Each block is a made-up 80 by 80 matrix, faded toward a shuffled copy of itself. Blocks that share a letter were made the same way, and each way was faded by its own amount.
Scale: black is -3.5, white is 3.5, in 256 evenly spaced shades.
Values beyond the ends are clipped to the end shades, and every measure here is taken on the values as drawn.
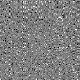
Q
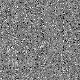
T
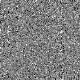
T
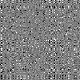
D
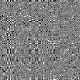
D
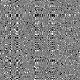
D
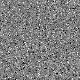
T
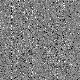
T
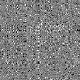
Q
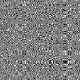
D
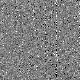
T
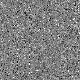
T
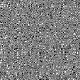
Q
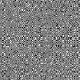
D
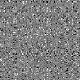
Q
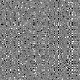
D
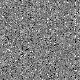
T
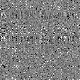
Q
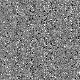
T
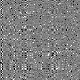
D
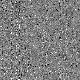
T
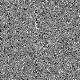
T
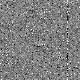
T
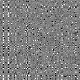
D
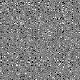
Q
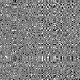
D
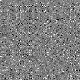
Q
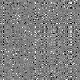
D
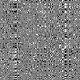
D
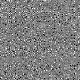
Q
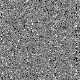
T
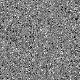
T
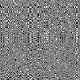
D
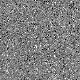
T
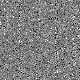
T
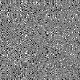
Q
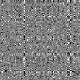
D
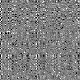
D
